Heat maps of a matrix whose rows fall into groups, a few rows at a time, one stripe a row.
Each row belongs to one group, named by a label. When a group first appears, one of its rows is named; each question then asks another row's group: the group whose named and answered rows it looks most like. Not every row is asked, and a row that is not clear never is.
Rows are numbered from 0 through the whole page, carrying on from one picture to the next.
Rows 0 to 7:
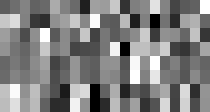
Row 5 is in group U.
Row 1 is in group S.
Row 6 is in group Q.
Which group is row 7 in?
Q
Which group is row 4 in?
U
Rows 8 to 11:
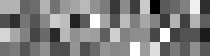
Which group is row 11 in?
U
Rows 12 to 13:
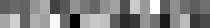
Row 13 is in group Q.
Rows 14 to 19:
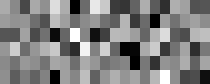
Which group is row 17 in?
Q
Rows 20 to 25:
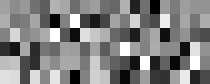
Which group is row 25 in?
Q
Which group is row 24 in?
S
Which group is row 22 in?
Q
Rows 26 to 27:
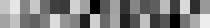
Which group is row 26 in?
Q
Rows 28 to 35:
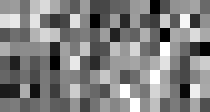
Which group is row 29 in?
Q
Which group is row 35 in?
U
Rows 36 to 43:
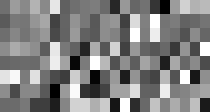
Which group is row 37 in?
U
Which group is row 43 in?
S
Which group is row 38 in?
U
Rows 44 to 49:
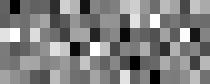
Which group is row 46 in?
Q
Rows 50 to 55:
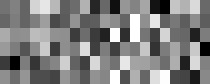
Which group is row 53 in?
S
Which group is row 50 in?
S
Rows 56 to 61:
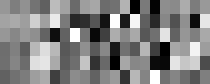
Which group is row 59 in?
S
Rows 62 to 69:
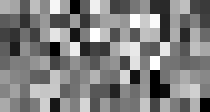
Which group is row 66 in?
U
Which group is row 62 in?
Q
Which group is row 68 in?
S
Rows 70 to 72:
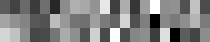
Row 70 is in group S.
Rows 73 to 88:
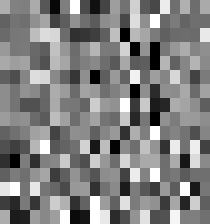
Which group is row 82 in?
U
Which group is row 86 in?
Q
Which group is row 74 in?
U
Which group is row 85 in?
U
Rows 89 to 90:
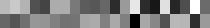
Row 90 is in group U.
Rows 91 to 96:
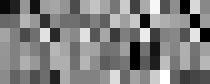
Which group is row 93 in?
S
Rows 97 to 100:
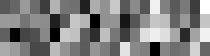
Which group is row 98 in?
Q
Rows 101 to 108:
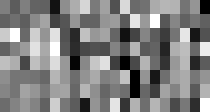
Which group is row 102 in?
U
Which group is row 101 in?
S
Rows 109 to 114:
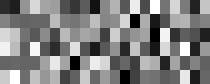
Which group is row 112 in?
Q
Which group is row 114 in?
Q
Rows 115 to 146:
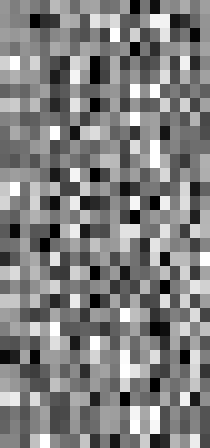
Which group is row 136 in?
Q
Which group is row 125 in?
U
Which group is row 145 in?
U
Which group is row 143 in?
Q
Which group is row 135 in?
S
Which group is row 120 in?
Q
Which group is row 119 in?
Q
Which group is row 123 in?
U
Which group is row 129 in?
Q
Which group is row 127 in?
Q
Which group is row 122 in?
Q
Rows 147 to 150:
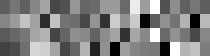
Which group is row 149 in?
U
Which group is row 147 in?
U
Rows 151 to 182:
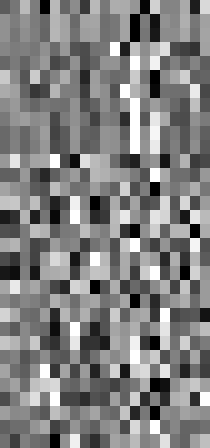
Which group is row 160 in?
U
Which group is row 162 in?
Q
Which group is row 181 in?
U
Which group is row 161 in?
U
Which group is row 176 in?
U
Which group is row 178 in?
S
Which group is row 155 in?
U
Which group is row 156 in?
Q
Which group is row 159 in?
U
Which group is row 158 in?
U
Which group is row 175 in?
Q
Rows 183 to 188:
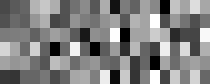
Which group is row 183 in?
S
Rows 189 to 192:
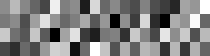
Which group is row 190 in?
S
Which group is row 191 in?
Q
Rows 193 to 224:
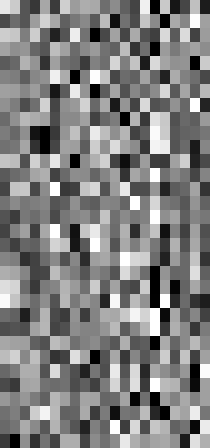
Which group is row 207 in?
U
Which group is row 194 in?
S
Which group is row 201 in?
U
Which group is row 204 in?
Q
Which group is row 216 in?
U
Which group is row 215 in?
U
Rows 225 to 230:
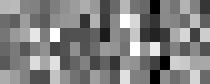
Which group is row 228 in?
U
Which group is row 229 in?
S
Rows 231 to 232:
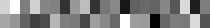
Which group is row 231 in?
Q
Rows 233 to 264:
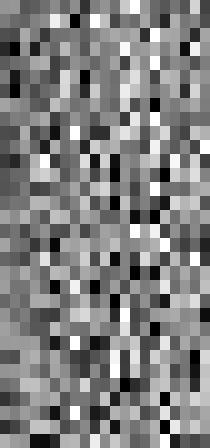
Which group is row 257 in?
Q
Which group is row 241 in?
U
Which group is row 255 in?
S
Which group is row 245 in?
S
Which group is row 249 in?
U
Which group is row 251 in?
S
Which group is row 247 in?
S
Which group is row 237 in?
U
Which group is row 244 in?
S
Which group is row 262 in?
Q
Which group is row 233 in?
U
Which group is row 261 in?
S
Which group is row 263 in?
S
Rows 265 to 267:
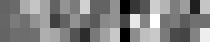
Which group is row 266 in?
U
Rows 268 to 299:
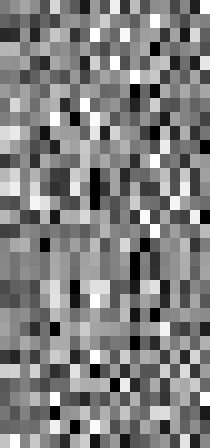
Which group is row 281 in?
Q
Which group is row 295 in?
S
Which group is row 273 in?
U
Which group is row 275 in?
Q
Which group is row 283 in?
S
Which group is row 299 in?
Q
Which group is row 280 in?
Q
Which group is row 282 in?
S
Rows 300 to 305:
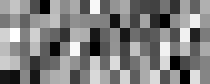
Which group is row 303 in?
Q
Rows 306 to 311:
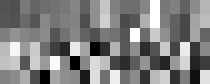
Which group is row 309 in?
Q
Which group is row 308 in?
U
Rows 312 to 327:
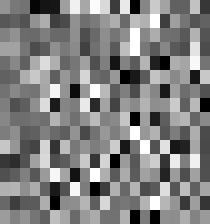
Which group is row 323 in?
S
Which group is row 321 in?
U
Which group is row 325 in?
Q
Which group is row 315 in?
U
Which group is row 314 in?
U
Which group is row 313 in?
U
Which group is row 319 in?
S
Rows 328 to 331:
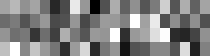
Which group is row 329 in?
U
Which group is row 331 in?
Q
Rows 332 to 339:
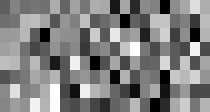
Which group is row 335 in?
U
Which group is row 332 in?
S
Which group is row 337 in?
S
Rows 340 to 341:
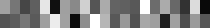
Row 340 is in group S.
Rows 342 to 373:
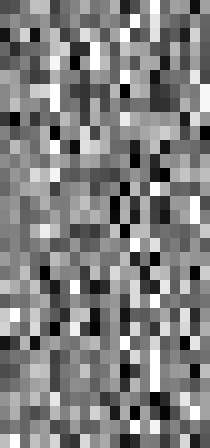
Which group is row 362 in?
Q
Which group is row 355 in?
U
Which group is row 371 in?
S
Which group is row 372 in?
U
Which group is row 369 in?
U
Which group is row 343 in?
U
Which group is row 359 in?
U
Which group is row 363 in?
U
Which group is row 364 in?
Q
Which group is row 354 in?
S
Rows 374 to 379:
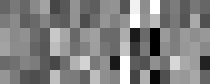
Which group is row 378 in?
S
